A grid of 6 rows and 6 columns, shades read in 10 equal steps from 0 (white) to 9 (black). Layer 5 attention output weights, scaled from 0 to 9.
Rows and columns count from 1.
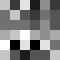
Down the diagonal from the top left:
2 2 5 3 1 2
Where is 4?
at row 1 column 5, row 3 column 5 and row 4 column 5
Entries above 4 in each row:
3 5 5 0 3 4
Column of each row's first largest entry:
4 4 4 5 2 3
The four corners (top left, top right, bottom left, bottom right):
2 7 2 2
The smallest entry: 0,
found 2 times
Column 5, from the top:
4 5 4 4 1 6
